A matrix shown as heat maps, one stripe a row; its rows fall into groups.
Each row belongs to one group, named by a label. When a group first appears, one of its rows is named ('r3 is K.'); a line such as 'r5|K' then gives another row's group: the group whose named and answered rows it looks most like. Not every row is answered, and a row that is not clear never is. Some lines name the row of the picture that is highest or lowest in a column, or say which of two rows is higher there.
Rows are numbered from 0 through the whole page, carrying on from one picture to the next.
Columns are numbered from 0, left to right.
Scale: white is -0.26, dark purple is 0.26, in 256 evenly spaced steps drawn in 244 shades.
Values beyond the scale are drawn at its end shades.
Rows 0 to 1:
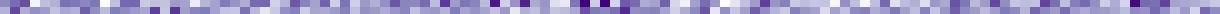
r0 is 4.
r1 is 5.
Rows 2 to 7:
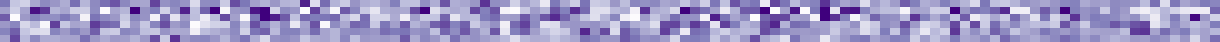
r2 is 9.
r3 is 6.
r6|4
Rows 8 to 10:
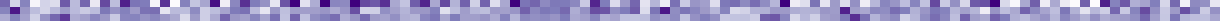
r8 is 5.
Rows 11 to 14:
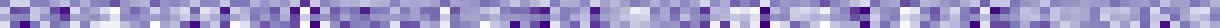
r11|9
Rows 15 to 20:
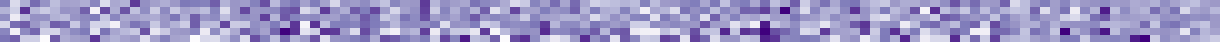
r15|6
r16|5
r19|5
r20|4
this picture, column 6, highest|18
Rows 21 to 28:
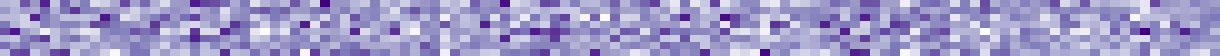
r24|9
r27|6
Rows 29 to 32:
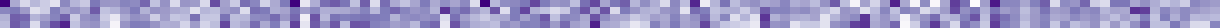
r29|5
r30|4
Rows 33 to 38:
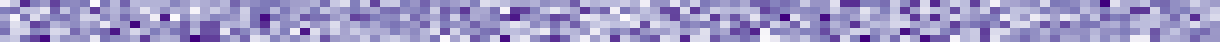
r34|4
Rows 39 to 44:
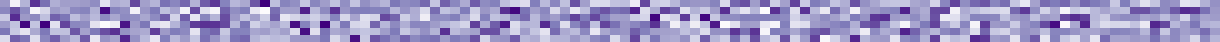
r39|6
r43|9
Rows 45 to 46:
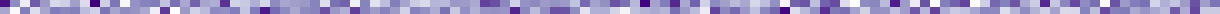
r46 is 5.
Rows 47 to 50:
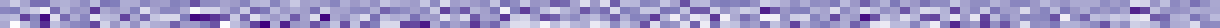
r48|4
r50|6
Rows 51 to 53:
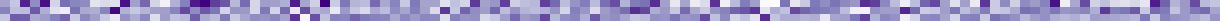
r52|9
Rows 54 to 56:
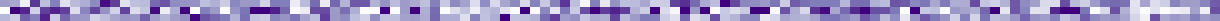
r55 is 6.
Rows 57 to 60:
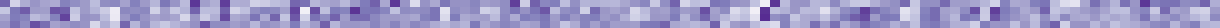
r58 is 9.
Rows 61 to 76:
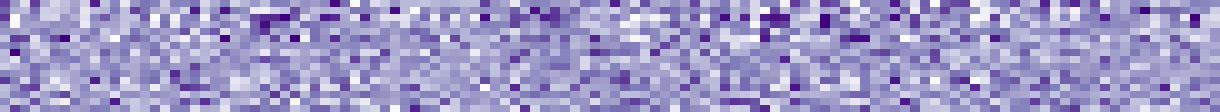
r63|5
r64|5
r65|6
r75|9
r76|6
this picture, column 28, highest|63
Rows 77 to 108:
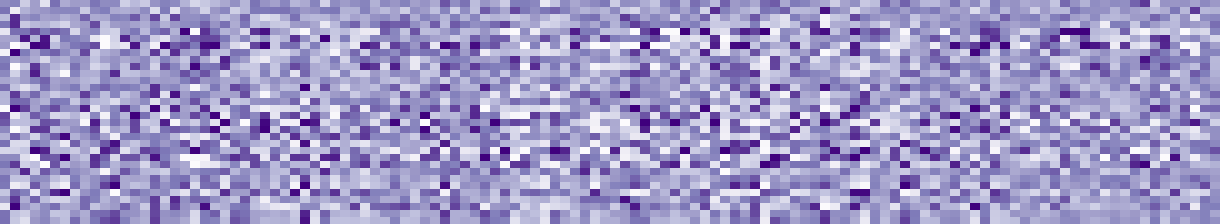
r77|4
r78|5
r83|6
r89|9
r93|6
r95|6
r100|4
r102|9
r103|9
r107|9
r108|9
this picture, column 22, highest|94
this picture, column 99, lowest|98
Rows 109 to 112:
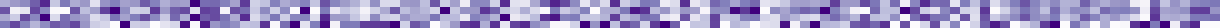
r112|4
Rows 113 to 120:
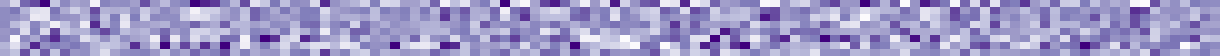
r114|4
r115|4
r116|5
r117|4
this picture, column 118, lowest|119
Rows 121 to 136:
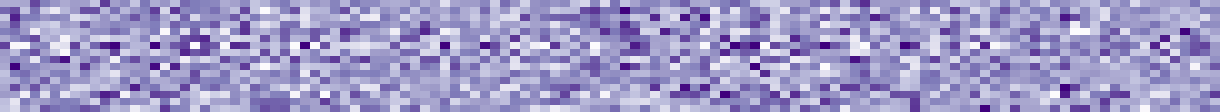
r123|6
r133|6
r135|5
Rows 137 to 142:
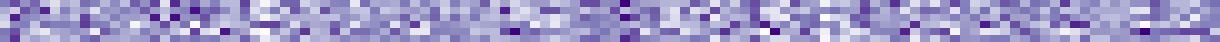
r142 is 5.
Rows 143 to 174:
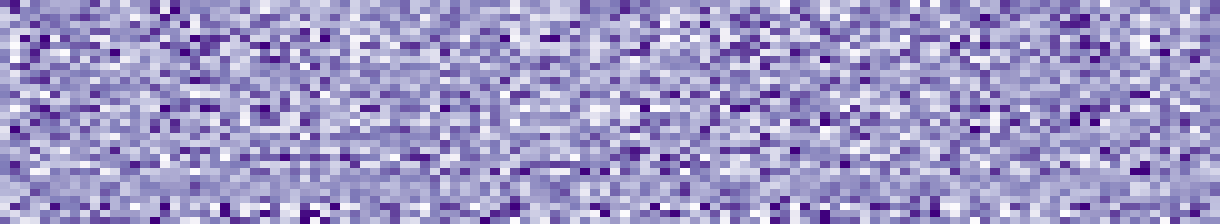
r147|9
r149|6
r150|9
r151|5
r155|9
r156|4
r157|9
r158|6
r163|4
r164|9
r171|5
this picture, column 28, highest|165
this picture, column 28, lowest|172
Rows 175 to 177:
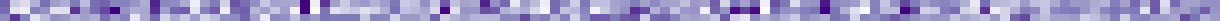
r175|9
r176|9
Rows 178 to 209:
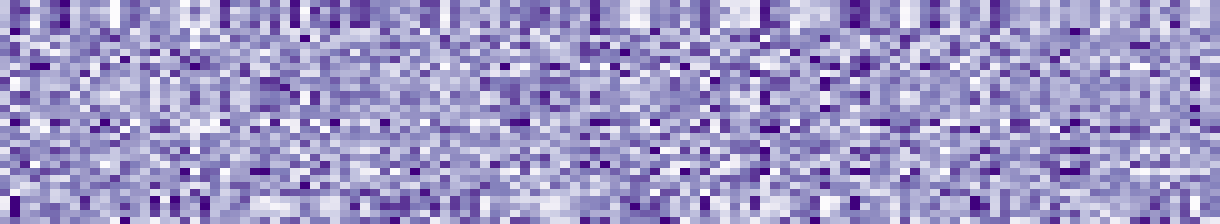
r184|4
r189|5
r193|5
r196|4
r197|4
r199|6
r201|4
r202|6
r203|9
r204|9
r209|4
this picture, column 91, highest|202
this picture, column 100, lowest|195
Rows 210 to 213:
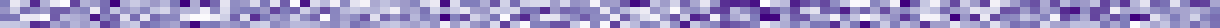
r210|9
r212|4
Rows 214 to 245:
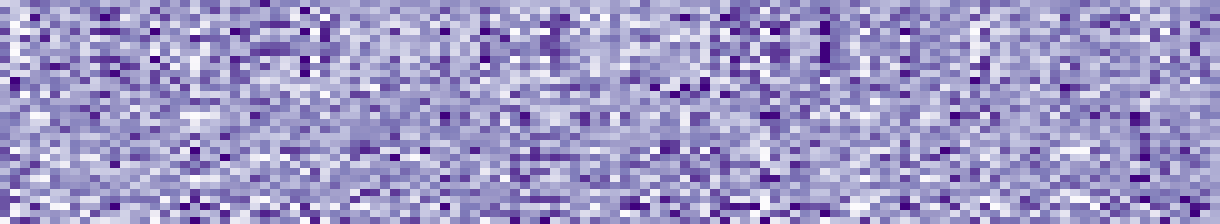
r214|6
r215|9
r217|5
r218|9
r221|5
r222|9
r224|9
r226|6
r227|4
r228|6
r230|4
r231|4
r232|9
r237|9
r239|4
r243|9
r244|5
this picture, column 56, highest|216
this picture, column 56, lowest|243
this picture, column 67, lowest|219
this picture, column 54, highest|245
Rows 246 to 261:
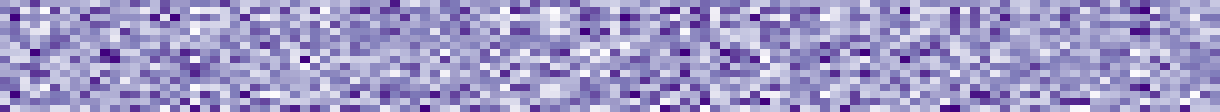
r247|4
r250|4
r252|5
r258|4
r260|6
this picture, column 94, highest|261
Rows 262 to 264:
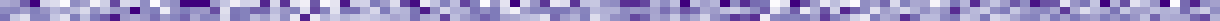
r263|6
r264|9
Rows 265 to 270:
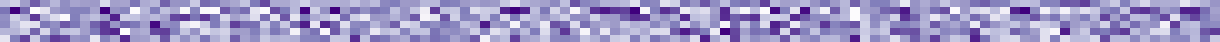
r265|6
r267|9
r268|9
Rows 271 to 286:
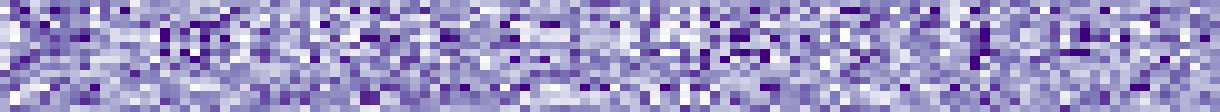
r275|6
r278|6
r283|4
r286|6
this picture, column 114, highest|283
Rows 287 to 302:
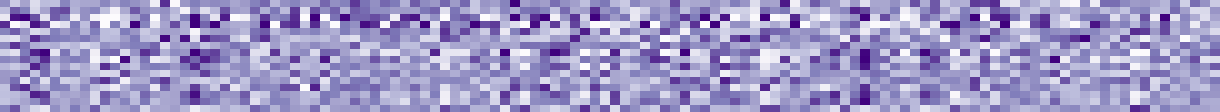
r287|5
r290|6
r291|4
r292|6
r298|4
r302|4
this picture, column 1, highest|289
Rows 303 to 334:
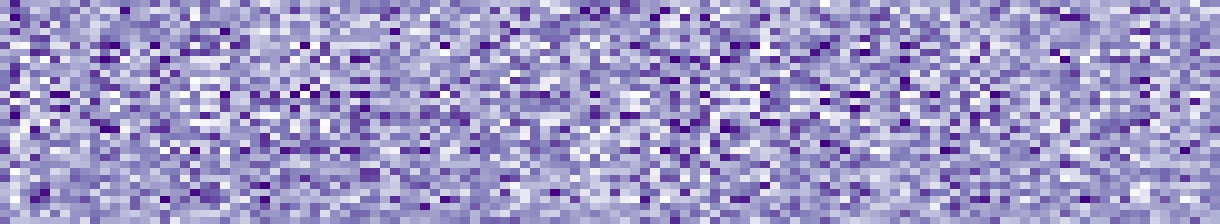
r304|4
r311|4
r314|4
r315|9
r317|5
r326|6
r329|6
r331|6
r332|6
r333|4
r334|5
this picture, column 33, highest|316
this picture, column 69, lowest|330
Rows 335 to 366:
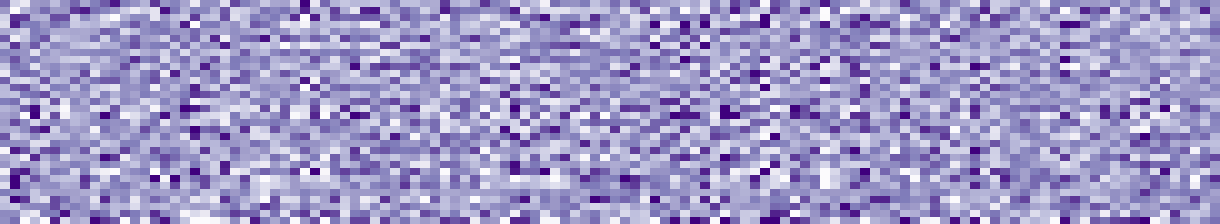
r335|9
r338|6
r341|6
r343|6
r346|9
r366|4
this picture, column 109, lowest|344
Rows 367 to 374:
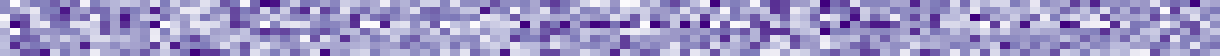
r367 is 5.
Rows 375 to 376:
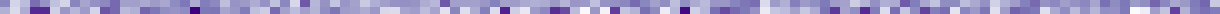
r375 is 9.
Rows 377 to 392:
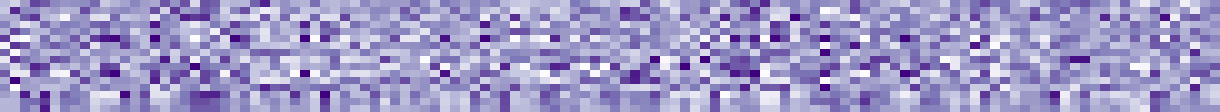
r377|6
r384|5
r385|6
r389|5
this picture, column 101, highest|386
